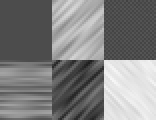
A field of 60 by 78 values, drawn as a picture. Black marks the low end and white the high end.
It is made of 2 by 3 panels. Panel 1,1: low, flat. Panel 1,2: high, slanting up to the right. Panel 1,3: low, checkered, faint in contrast. Panel 2,1: middling, streaked across. Panel 2,2: low, slanting up to the right. Panel 2,3: very high, slanting down to the right, faint in contrast.
